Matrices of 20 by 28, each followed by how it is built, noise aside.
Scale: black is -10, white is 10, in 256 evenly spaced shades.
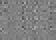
low rank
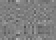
low rank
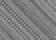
Toeplitz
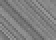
Toeplitz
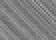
Toeplitz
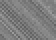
Toeplitz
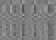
low rank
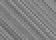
Toeplitz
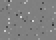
sparse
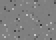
sparse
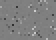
sparse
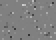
sparse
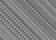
Toeplitz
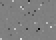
sparse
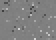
sparse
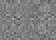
low rank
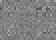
low rank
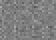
low rank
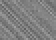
Toeplitz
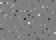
sparse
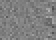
low rank
